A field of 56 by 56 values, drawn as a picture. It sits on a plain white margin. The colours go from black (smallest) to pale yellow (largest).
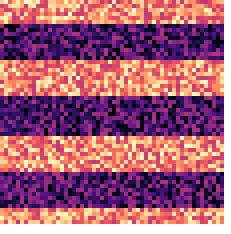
The values spread evenly over their range. Overall the values sit about 50% of the way up the scale. There is no overall slope. Stripes running across repeat 3 times from top to bottom.
